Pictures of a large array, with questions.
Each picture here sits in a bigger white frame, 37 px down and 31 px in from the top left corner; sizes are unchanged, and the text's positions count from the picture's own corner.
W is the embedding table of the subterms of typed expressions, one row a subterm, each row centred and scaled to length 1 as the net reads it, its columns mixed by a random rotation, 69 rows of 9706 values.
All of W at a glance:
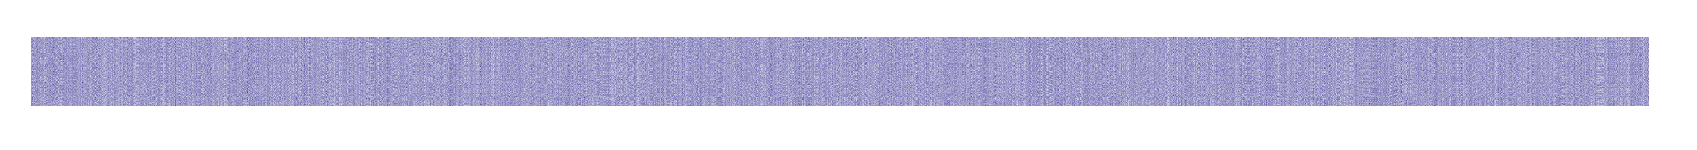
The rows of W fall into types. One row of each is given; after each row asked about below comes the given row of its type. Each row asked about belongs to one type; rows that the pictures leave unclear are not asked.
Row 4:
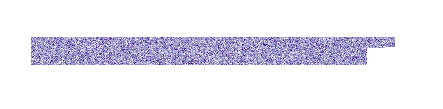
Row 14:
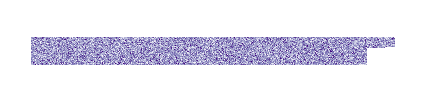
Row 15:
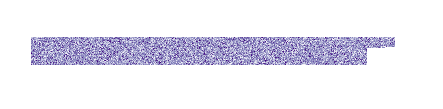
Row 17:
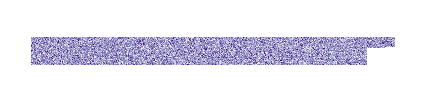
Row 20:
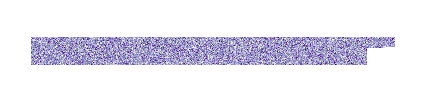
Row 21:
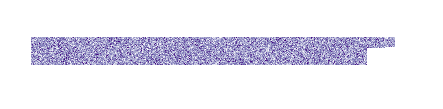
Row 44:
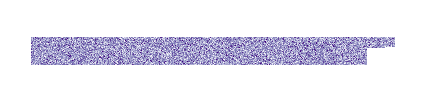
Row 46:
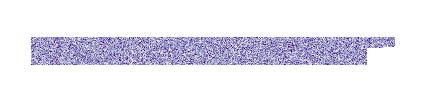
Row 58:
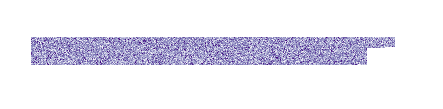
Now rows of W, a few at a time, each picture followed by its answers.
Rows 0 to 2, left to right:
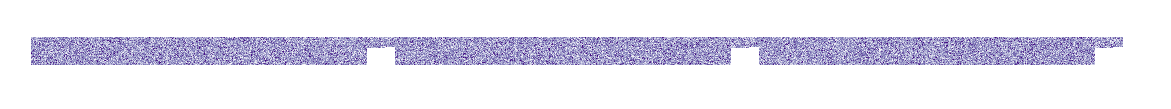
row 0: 15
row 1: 15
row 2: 58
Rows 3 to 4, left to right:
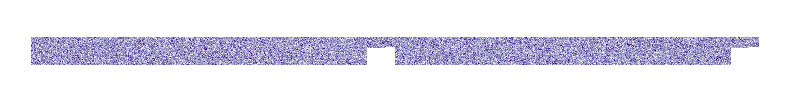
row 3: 17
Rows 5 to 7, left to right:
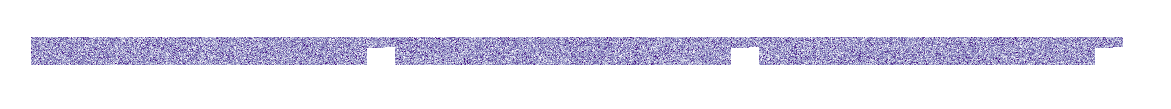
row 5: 20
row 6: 58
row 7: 14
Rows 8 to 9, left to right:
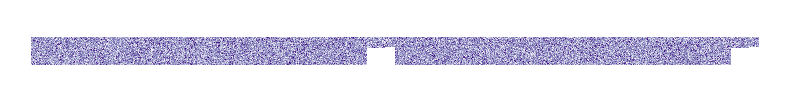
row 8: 58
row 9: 44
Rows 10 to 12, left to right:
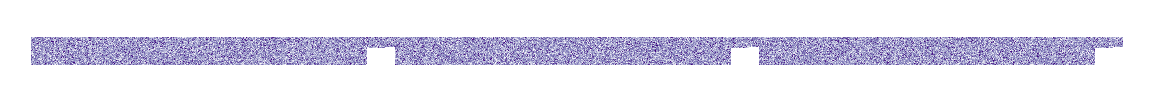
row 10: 4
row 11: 46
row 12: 15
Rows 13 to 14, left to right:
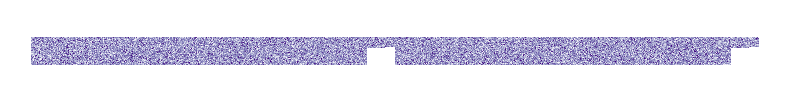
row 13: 14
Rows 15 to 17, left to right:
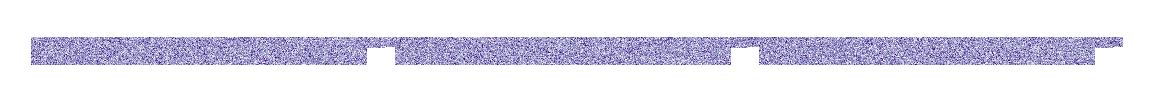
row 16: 20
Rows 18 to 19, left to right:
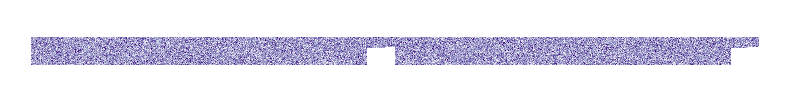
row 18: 21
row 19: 46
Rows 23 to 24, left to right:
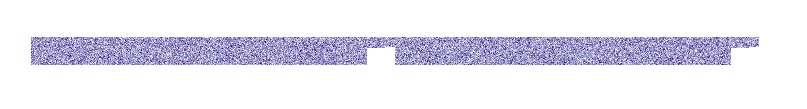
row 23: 44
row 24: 21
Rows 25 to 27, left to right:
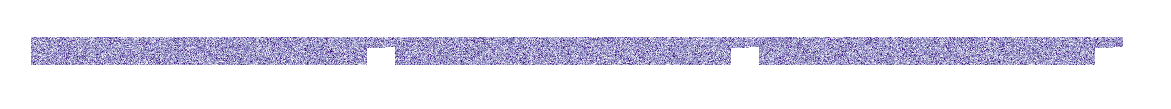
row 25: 14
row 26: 15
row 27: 15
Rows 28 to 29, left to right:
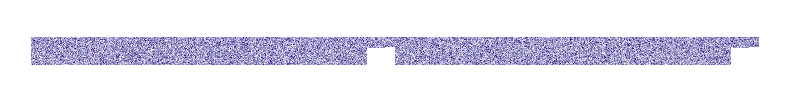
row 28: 58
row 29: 4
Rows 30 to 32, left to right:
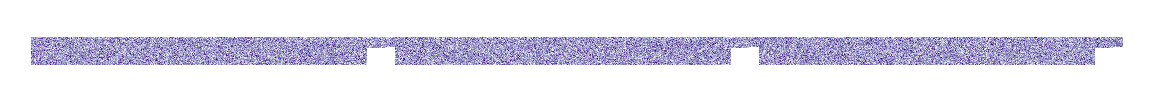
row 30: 15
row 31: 46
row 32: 17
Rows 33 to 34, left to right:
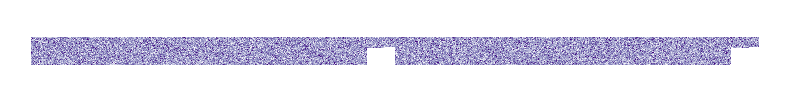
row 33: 20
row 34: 4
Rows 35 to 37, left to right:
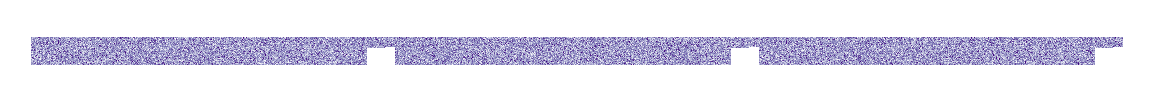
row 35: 17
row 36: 44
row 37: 17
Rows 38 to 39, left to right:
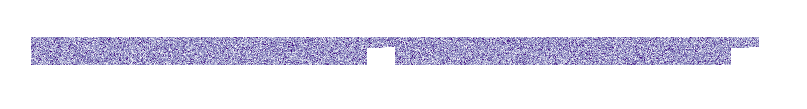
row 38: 46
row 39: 58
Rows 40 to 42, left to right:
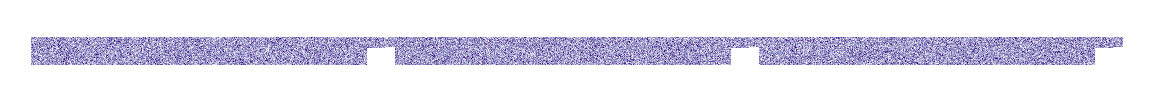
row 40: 21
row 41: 44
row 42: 14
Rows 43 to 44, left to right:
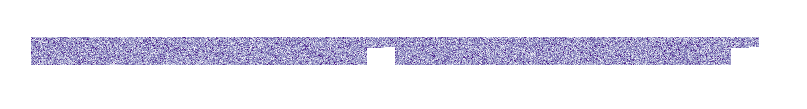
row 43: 20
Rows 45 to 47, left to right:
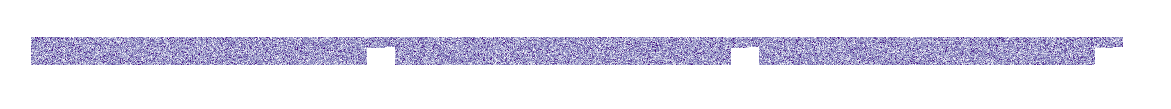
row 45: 44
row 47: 4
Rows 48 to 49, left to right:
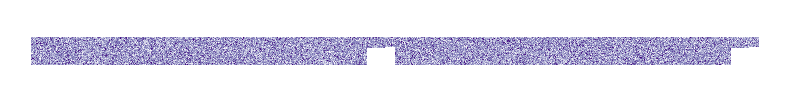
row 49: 58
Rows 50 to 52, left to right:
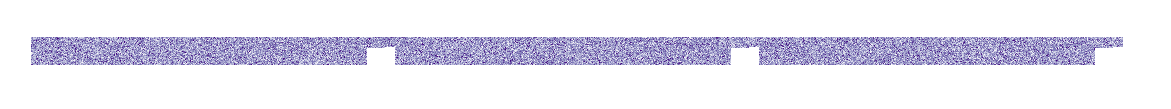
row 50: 46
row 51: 21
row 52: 21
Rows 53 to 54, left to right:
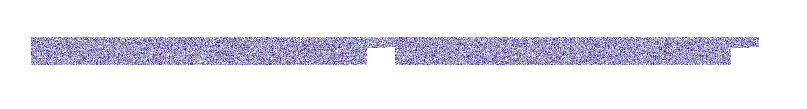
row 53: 58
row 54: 44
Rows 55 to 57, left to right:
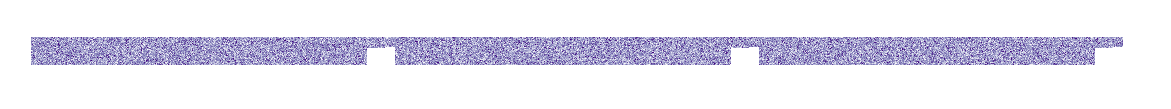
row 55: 21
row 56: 4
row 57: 15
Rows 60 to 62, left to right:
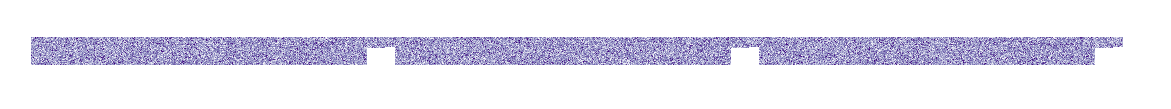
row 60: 44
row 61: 4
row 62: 21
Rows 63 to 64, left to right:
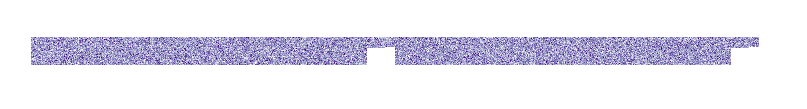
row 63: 15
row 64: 44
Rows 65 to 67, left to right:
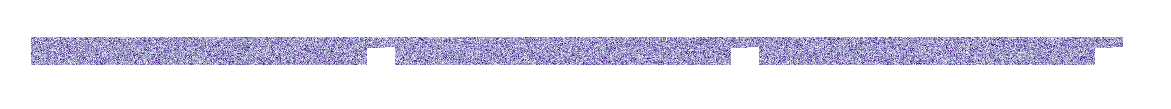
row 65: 58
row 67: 4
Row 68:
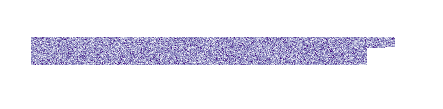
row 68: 14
